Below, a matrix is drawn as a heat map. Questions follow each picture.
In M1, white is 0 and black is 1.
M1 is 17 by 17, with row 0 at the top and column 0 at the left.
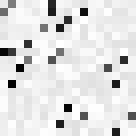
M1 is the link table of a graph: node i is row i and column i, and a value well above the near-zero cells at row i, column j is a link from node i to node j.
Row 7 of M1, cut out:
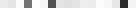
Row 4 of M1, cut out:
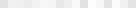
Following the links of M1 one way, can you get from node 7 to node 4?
no
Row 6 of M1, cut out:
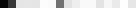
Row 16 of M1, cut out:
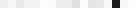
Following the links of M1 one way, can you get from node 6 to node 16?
yes
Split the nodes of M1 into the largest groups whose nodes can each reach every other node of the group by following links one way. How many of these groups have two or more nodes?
2
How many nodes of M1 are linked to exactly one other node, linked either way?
5
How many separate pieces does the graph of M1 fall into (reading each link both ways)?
6
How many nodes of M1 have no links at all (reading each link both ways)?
4
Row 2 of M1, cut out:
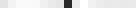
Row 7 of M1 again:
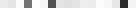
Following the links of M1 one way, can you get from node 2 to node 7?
no
